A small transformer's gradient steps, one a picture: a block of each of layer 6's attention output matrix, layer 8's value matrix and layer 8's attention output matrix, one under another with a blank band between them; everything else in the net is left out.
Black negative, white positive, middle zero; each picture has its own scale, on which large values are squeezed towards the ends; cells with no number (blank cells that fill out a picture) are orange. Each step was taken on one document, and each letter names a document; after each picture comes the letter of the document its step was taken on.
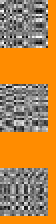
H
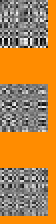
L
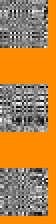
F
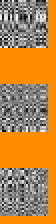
L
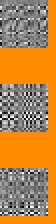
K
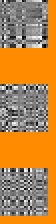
H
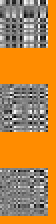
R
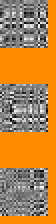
R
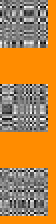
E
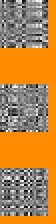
H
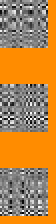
K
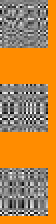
K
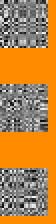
L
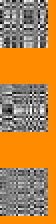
R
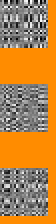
L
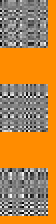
K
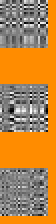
R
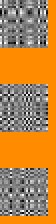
K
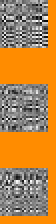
H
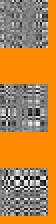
H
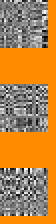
H
